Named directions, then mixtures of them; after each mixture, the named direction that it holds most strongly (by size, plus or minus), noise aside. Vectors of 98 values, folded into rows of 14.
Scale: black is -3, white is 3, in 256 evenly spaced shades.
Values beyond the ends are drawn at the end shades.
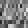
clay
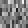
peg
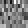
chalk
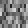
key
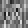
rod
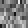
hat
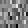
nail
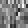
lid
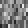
clay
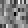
hat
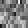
hat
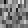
peg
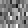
nail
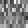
chalk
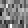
clay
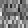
clay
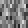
key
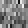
hat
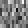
peg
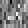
rod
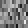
nail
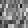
clay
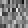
peg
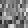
clay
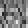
key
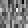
peg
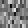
hat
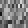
clay
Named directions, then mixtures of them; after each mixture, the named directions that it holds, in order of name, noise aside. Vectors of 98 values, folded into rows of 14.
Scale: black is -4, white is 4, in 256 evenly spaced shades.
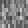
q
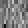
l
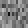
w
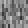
q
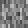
q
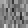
l, q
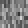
q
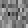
w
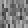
q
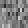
q, w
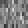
l, q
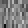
l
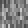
q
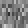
l, w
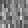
q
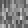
q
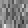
l, w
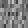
l, w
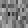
w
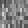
q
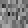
w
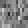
q, w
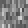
q, w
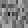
w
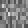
q, w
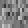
q, w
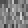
l, q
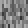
q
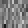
l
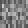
q, w
